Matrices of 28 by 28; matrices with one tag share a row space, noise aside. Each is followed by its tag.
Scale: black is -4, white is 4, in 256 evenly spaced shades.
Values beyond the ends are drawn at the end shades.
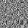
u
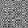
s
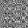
s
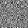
u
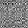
s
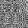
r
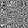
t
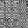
r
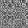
s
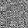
t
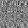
u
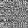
r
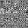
r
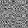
s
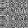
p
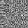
p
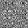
s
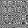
s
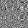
u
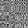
p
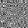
t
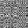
r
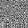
p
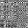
r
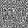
s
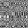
p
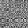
p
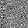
t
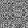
s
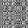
s
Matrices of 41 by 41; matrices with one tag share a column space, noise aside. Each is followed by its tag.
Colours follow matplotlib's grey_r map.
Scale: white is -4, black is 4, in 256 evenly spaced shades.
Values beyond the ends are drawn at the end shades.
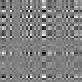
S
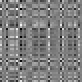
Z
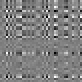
S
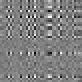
S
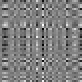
Z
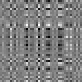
Z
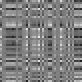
Z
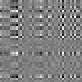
S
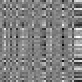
Z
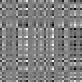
Z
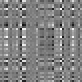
Z
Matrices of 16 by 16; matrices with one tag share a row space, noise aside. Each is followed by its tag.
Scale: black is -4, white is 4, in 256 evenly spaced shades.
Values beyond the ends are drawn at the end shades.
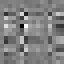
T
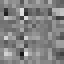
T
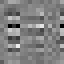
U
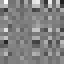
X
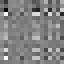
X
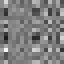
X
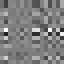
X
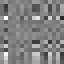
X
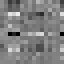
U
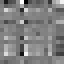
T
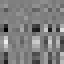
X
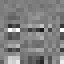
U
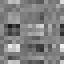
U
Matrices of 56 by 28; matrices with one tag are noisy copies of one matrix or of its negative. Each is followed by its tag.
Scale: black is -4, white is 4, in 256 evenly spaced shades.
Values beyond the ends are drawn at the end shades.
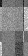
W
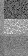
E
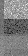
E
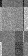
W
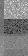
E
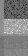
E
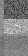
E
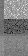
E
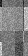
W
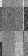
W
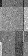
W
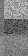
E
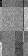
W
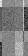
W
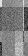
W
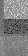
E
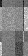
W
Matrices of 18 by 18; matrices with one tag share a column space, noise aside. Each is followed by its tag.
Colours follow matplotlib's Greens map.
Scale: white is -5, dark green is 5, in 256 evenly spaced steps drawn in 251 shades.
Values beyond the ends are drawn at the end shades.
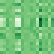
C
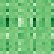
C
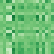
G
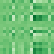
G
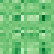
G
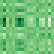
C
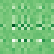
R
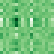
C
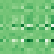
R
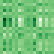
C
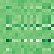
R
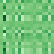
G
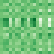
C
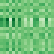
C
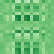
G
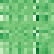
G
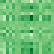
G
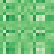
G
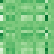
G
